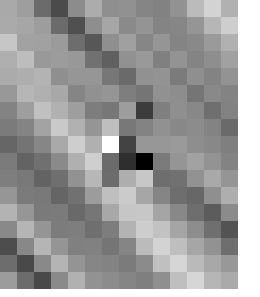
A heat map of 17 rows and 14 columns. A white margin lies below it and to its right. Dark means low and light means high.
Neither half mirrors the other. An odd patch, rougher than its surroundings, sits in the centre. Values change most from cell to cell in the centre. No overall slope runs across the table. Streaks slant down to the right.
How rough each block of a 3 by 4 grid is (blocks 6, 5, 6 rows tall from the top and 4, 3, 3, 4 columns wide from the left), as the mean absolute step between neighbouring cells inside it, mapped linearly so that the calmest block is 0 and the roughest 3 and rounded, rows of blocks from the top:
0 1 0 0 / 0 2 3 0 / 1 0 1 1
